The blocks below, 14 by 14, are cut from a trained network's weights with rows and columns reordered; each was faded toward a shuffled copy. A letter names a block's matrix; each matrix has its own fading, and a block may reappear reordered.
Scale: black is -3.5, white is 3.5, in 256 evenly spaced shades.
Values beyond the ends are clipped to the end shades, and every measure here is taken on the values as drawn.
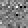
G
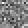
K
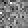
G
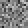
K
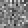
K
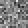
K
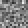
K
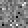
G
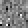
G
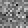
K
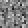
K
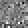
G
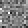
G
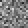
K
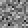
K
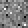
G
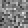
K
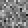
K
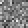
K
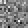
G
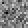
K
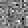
G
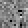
G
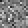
G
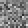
K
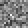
K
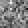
K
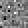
G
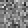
K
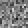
K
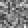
K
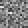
K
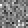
K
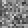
K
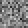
K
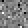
G
